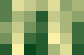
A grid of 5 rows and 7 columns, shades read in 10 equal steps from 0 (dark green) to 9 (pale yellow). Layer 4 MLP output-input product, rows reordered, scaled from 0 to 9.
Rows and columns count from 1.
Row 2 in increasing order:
1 3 5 5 6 6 7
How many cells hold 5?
4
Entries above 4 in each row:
6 5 4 3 3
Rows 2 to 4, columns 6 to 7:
6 5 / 6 2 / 7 2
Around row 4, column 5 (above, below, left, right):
8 6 1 7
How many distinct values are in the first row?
5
